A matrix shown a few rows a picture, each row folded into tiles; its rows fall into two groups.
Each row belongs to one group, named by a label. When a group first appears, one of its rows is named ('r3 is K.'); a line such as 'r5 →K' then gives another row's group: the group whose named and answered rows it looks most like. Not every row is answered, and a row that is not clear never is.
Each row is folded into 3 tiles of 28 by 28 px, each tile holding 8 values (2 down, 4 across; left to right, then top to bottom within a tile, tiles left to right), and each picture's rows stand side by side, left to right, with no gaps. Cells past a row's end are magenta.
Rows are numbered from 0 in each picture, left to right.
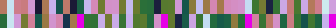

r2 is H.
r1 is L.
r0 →L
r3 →H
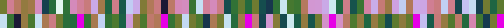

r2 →L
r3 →H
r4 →H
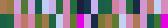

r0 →L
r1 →H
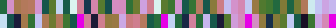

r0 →H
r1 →H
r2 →H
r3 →H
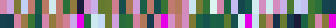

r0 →L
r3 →L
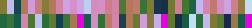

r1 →L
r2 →H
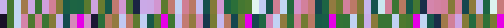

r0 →L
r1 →H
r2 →L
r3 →L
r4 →L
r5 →H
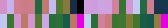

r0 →L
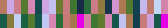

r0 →L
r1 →H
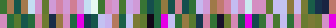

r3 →L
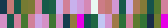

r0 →H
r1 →L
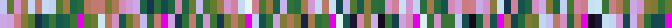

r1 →L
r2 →H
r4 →H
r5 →H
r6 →H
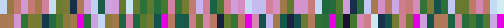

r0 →L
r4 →H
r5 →H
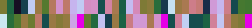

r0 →H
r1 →L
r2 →L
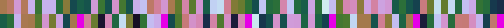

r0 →L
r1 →H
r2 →L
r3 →H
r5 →L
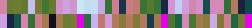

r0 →H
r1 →L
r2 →L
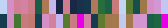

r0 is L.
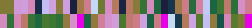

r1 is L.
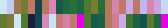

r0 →L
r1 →H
